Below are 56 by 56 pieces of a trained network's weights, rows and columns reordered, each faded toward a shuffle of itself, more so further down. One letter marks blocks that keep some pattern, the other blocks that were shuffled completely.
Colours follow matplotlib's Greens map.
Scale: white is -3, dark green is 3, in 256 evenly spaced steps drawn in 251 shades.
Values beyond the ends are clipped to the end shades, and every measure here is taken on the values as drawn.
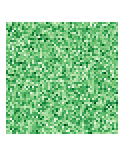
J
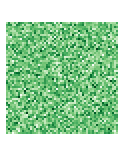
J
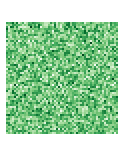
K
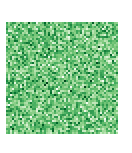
J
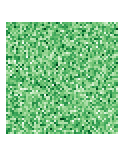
J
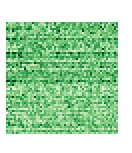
K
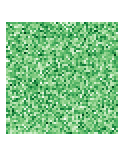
J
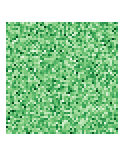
J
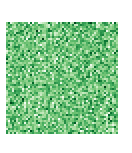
K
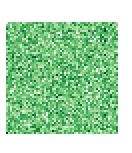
J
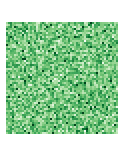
J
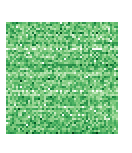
K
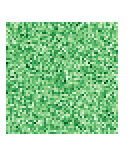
J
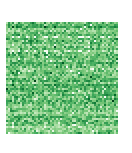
K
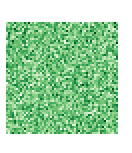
K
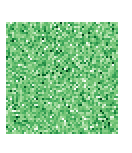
J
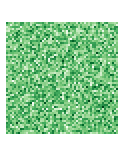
J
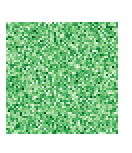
J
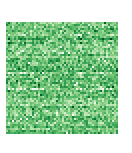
K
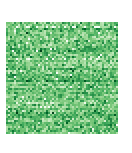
K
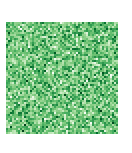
J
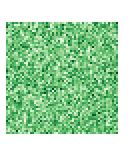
K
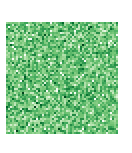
J
